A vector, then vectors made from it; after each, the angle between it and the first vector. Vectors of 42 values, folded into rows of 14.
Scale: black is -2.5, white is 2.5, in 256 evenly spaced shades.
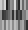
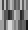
partly aligned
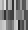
partly aligned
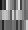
nearly opposite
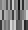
partly aligned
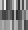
nearly parallel
